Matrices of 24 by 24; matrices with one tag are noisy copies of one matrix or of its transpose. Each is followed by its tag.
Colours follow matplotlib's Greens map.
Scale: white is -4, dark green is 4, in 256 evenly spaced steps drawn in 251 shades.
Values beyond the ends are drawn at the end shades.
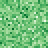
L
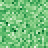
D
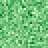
D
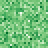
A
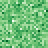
A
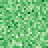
L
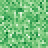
A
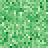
A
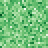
D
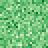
L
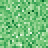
L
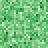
A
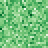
D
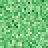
L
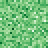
L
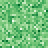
A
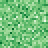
L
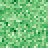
D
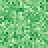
A
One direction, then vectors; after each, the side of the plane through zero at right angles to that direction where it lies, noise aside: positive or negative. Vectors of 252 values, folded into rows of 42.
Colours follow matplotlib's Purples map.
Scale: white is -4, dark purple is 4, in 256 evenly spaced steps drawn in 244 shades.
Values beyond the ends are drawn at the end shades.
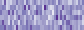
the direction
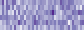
negative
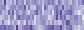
positive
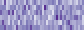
positive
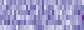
negative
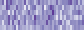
negative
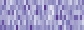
positive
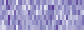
negative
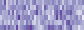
positive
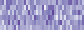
negative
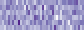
negative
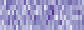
negative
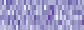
negative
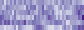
negative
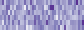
negative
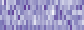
positive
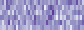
negative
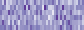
positive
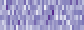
negative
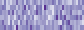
positive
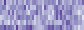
positive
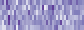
negative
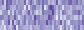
negative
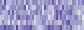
positive
